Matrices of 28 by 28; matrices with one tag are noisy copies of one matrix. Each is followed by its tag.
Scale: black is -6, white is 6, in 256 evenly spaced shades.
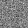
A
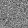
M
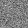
M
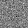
A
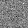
A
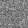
A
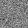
M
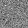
M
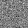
A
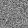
M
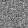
A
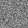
M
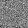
A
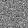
A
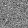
M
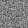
A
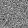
M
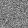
M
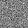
A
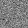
M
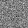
A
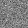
M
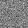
A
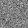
M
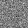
A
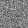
A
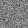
M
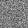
A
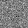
A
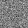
A
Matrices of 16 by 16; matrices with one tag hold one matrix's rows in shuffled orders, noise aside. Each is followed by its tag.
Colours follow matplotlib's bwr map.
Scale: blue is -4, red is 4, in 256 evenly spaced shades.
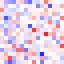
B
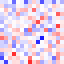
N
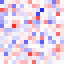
N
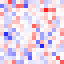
B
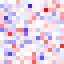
B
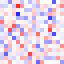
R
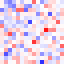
B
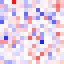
N
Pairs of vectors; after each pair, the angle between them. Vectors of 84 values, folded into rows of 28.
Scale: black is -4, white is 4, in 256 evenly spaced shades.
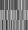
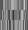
orthogonal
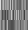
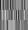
nearly opposite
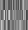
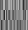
nearly opposite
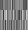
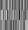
partly aligned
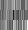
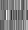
partly aligned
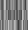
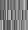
partly opposed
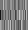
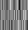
orthogonal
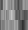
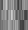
nearly parallel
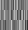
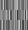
partly aligned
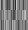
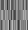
partly aligned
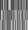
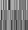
nearly opposite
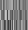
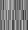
orthogonal
